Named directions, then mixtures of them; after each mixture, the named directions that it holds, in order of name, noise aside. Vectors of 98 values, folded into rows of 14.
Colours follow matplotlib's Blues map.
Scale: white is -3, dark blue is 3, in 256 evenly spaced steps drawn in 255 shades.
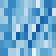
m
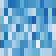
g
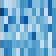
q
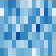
m, q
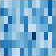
m, q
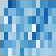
g, m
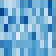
q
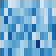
g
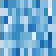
m, q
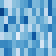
q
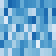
g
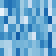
q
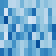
g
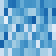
g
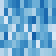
g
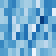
m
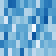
g, m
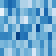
m, q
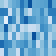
g, q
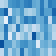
g, q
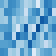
m
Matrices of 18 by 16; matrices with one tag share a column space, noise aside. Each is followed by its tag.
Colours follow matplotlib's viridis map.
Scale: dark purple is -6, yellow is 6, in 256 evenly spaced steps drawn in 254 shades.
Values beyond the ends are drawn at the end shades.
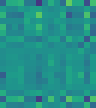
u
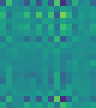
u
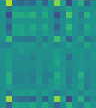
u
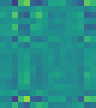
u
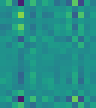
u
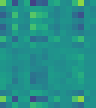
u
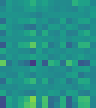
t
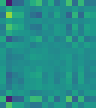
u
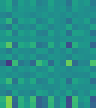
t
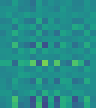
t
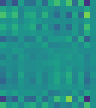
u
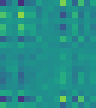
u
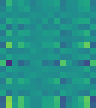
t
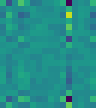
u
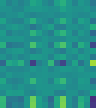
t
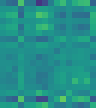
u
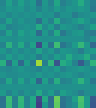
t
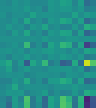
t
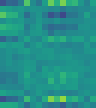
u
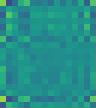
u
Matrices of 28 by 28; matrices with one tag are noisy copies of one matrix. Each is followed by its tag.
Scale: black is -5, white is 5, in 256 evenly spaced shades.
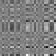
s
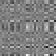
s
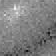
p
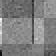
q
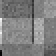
q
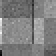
q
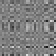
s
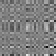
s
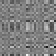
s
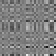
s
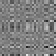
s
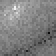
p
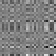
s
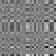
s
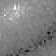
p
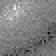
p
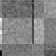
q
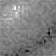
p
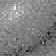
p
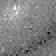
p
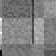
q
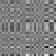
s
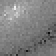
p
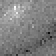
p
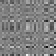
s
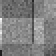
q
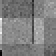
q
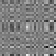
s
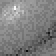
p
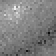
p
